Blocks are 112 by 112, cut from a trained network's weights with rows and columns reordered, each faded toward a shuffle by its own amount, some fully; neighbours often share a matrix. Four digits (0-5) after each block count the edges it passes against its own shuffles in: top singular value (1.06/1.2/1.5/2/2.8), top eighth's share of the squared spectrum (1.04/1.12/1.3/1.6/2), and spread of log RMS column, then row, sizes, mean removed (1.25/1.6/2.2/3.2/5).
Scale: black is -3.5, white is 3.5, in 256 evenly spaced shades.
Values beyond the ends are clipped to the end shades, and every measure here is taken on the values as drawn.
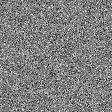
0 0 0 0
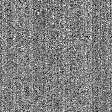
3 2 0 2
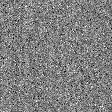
1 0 0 0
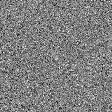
0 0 0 0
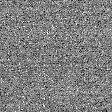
2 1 1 0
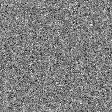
1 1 0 0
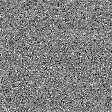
1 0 0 0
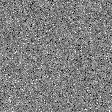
0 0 0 0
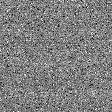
1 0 0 0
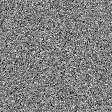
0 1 0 0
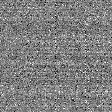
3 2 2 0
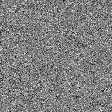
2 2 0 0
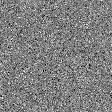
0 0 0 0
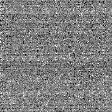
3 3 3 1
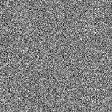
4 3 1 1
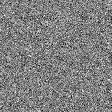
2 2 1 0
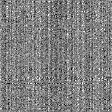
4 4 1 3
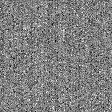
2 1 0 0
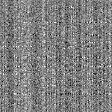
4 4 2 3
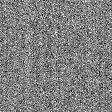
1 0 0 0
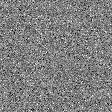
1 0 0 0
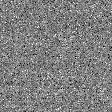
1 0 0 0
